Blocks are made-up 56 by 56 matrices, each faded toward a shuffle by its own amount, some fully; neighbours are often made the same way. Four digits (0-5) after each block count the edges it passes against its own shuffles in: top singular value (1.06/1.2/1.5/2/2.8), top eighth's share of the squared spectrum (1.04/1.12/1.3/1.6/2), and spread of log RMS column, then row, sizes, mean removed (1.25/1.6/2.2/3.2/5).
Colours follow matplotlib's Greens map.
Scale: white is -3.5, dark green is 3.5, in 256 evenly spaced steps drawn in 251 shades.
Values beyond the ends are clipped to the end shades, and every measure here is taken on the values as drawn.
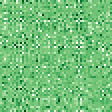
4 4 3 2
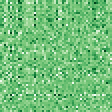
4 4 2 2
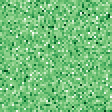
0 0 0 0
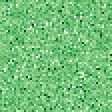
0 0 0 0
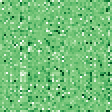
4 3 2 1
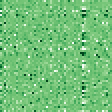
4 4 2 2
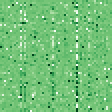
4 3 1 1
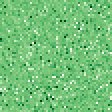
0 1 0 0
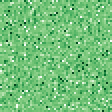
2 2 0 0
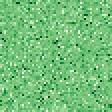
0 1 0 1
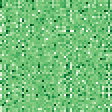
4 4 2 1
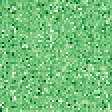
2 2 1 0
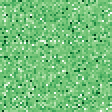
3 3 1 1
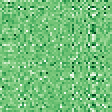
4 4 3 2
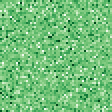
0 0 0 0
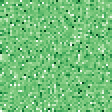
3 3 1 1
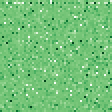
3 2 0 0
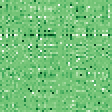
4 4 2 2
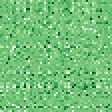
4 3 1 2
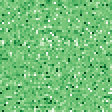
2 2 0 0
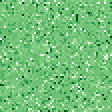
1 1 0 0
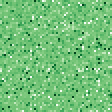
0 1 0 0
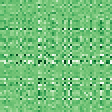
5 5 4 4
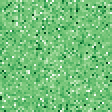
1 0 0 0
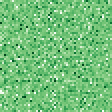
3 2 1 0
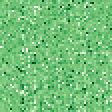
3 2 1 0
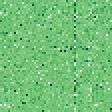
3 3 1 0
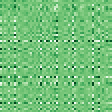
5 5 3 3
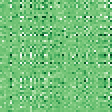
5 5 3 3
